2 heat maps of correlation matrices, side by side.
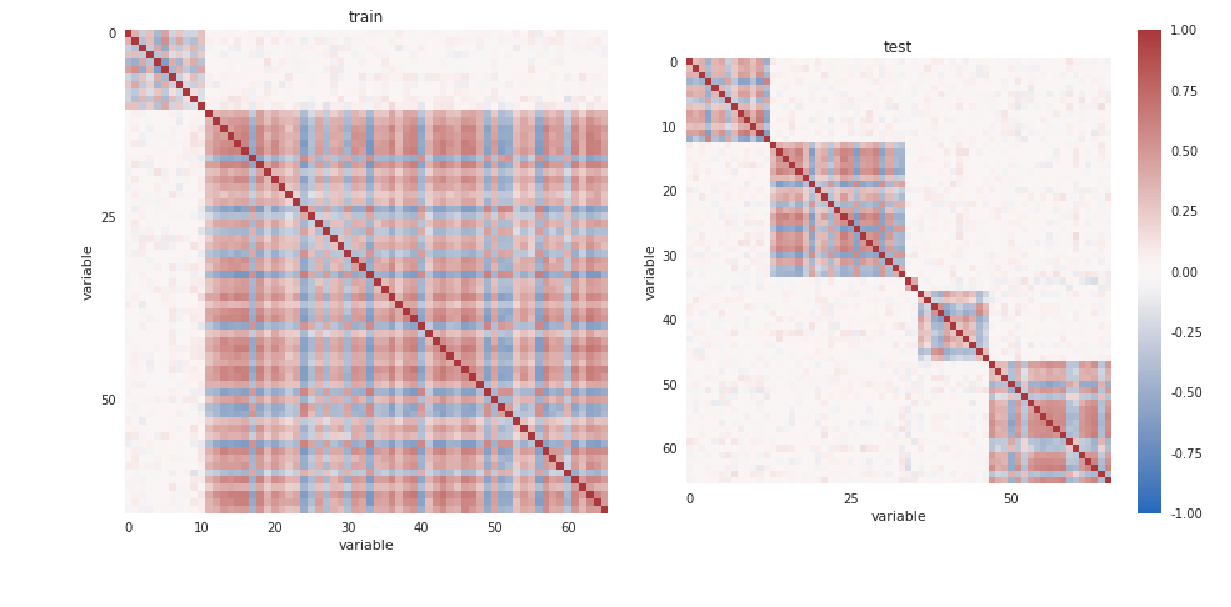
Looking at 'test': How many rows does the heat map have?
66
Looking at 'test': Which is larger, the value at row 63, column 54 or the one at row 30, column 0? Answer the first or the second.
the first
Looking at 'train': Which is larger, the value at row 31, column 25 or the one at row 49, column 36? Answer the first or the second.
the first
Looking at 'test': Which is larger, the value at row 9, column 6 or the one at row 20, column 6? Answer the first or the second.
the second
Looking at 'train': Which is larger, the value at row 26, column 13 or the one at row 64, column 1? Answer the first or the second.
the first
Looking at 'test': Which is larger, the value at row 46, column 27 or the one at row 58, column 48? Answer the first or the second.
the second
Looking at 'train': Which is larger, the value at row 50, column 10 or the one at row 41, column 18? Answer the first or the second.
the second
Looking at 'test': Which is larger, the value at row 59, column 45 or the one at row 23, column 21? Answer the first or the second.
the second
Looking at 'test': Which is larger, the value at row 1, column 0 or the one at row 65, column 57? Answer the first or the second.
the second
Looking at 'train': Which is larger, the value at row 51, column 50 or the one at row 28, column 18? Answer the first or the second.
the second
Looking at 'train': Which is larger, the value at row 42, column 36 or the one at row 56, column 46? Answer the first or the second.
the first
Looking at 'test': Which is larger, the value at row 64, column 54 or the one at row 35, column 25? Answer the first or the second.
the second
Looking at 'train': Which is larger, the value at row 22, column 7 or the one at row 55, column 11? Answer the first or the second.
the second
